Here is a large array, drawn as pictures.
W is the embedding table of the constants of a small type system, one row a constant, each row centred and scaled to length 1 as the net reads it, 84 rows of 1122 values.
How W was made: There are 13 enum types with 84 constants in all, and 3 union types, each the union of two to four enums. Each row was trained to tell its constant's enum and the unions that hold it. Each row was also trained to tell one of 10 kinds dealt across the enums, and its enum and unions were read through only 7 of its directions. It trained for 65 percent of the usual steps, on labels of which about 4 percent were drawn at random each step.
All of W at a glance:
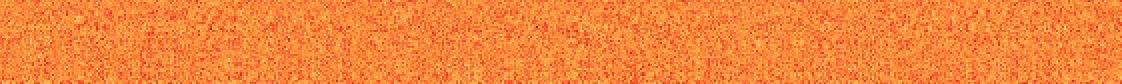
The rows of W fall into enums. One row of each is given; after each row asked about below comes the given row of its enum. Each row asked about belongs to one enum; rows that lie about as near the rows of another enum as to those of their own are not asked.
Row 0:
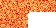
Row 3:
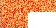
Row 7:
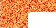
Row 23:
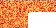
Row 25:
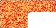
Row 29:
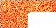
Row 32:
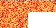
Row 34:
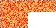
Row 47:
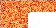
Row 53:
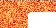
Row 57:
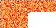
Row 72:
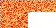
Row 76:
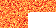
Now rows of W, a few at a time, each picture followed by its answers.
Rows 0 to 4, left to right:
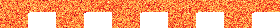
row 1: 25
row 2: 72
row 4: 25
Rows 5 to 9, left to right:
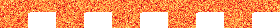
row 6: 72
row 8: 29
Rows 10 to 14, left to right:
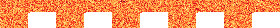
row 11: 3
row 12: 3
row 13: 57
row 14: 3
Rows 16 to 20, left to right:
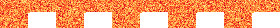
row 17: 32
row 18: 0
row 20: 72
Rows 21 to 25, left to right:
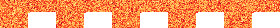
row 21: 32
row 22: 53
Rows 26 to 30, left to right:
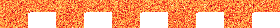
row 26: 7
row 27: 57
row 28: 3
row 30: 23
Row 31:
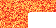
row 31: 23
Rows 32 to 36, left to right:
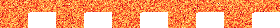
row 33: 57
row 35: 7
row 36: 29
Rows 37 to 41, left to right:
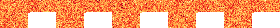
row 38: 57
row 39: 76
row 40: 76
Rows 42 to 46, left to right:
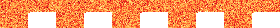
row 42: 7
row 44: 47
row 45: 7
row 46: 0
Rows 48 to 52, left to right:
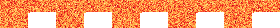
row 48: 47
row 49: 32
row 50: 47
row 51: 29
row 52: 57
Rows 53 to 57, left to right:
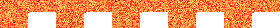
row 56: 47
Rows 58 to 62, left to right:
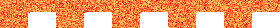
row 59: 53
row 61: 76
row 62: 32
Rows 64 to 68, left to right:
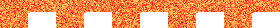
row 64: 76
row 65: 0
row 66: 47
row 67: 57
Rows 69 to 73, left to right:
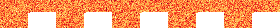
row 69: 53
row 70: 25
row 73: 76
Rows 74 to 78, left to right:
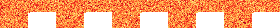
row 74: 72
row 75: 3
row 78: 47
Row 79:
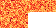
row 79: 76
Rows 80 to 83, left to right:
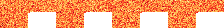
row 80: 3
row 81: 29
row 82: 25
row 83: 25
